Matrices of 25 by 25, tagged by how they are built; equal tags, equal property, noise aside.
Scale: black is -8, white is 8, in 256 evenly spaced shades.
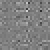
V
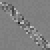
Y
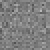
V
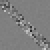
Y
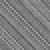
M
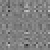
V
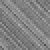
M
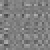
V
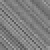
M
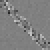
Y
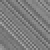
M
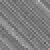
M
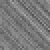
M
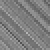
M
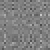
V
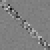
Y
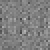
V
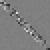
Y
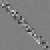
Y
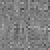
V
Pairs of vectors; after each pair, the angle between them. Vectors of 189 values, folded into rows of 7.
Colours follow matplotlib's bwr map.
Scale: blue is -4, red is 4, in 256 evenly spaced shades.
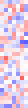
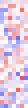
partly aligned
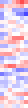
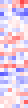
nearly parallel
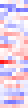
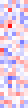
partly opposed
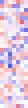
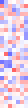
partly aligned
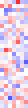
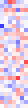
partly opposed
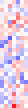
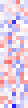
nearly opposite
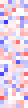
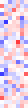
nearly parallel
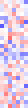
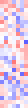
orthogonal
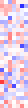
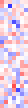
orthogonal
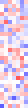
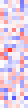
partly aligned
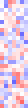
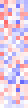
orthogonal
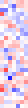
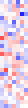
orthogonal
